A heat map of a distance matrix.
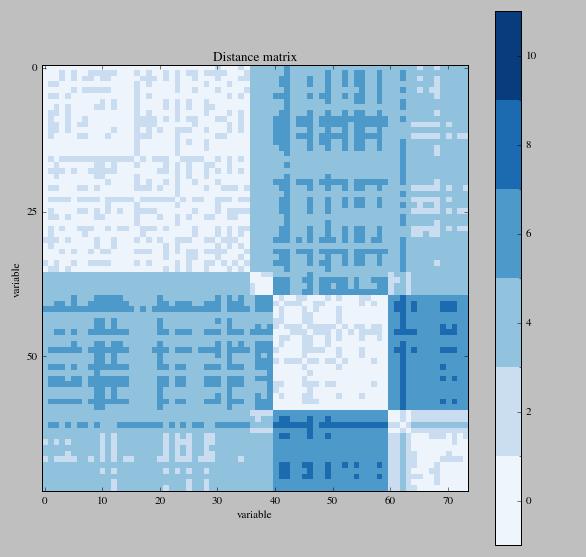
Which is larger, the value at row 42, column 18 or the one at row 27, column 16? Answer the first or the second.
the first
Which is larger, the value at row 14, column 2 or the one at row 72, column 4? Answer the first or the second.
the second
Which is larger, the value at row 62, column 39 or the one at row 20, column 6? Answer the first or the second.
the first
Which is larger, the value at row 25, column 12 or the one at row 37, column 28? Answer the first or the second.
the second
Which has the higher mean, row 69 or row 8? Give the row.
69
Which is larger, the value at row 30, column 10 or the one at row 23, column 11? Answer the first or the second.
the second
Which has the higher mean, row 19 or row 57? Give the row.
57
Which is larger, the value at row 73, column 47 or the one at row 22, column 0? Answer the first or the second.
the first
